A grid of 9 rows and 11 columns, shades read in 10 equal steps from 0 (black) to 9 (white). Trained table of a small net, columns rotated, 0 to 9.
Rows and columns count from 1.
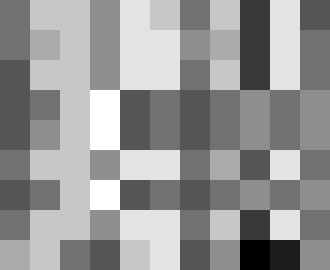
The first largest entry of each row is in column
5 5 5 4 4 5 4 5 6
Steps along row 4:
up up up down up down up up down up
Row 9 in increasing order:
0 1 3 3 4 5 5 6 7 7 8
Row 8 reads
4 7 7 5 8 8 4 7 2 8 4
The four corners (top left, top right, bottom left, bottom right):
4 3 6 5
